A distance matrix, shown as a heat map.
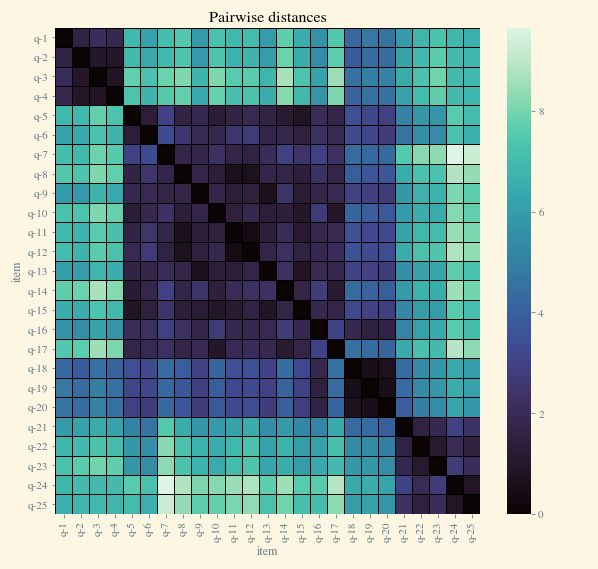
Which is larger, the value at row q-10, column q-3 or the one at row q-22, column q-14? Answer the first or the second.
the first
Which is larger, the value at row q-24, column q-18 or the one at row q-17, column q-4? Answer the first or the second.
the second
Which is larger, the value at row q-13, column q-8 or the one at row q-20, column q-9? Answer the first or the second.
the second
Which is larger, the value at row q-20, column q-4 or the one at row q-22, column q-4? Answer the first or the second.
the second
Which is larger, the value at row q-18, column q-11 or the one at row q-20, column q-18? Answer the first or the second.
the first
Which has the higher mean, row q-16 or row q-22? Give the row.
q-22
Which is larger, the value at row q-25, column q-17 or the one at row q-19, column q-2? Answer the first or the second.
the first
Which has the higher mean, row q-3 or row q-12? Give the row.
q-3
